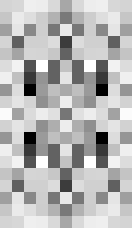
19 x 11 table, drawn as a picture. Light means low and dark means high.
No single row or column stands out from its neighbours. No overall slope runs across the table. Its left and right halves mirror each other, and so do its top and bottom. Overall the values sit about 30% of the way up the scale. Most values sit low, with a long tail of high ones. No seam splits the table.
